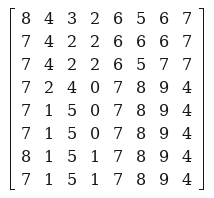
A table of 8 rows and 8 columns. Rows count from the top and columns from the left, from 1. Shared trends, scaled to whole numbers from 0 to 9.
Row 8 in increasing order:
1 1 4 5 7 7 8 9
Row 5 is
7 1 5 0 7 8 9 4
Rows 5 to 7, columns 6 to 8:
8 9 4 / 8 9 4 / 8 9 4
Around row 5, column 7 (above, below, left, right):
9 9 8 4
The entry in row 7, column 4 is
1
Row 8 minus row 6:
0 0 0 1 0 0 0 0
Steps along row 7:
down up down up up up down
